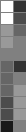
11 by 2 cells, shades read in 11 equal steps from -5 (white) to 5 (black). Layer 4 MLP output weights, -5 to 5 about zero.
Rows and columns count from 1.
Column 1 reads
-5 -5 -1 -1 0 1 1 1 2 2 4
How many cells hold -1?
5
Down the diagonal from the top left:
-5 2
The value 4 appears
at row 11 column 1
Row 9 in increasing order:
-1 2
